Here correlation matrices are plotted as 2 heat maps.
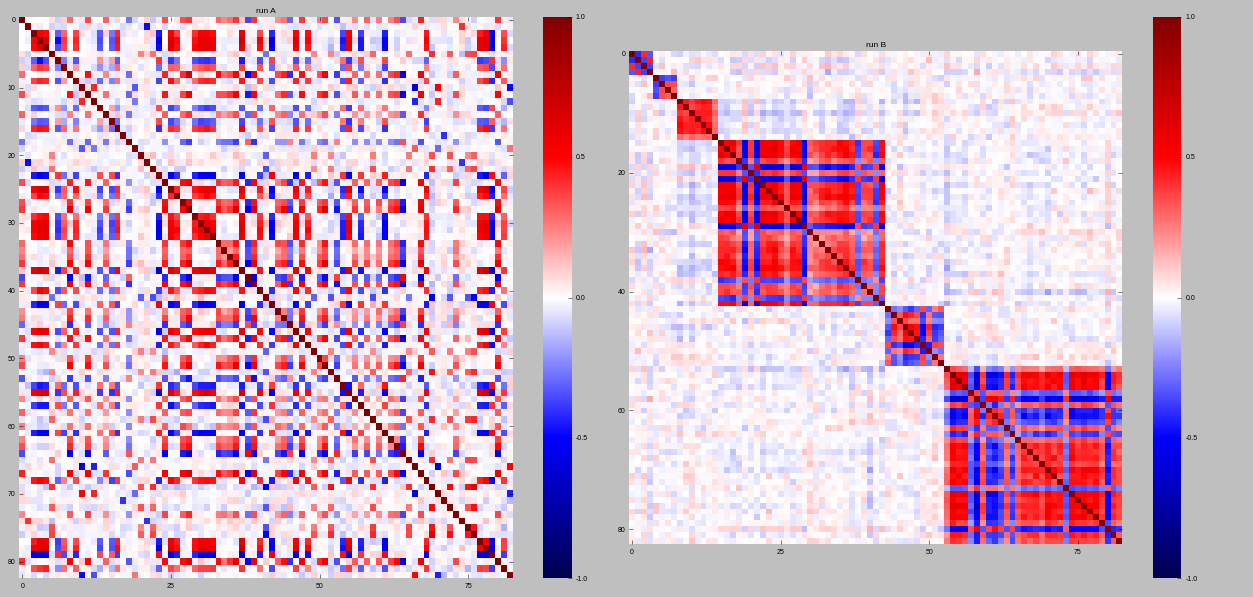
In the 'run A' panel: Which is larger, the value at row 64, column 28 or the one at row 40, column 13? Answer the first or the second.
the second
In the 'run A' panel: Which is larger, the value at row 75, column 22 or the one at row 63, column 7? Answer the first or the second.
the first
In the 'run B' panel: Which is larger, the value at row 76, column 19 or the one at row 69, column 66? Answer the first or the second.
the second
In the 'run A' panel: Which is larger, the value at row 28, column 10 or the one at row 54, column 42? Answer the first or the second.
the second
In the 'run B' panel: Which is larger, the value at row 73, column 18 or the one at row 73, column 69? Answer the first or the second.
the first
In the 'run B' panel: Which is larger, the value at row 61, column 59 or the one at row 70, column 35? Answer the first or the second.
the second
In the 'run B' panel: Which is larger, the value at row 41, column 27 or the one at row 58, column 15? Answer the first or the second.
the second
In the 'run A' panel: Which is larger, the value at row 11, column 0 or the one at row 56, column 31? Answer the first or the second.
the first
